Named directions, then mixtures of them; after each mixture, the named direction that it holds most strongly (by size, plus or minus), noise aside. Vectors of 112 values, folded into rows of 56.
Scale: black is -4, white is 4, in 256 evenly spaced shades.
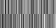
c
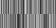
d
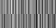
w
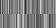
d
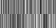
d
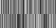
d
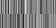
d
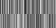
d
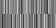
c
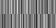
w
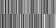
c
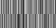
d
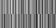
w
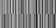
w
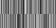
d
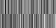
c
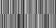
d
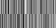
d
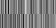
c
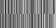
c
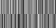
w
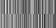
c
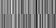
w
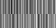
w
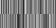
d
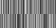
d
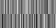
c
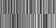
w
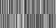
d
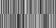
d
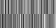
c
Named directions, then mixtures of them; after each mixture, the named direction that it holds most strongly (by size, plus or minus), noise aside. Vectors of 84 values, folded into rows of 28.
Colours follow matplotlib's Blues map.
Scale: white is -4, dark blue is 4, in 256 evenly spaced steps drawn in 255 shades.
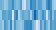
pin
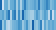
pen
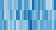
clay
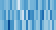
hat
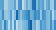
clay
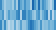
clay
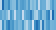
pen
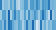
hat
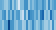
hat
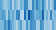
hat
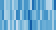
clay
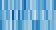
pin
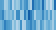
clay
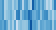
clay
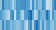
pin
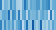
pen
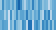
hat
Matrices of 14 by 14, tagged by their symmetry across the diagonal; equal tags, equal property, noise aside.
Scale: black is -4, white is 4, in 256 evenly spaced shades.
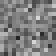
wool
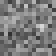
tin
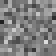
tin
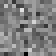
tin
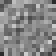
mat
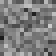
tin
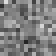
wool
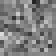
wool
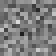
tin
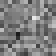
wool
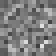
mat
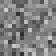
tin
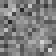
mat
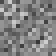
mat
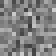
tin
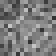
mat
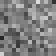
wool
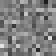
wool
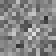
mat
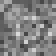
mat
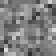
wool
